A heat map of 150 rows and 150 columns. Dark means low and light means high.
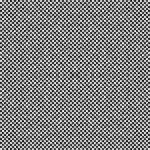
Odd rows or columns: none. Grain: checkered. Seam: none. Histogram: two levels. Slope: none. Mirror symmetry: left to right and top to bottom.
